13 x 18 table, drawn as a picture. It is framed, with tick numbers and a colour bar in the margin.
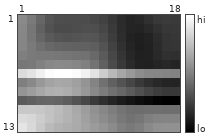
The field climbs toward the bottom left. The top right is the smoothest part. Rows 7 and 10 differ from the rows beside them.
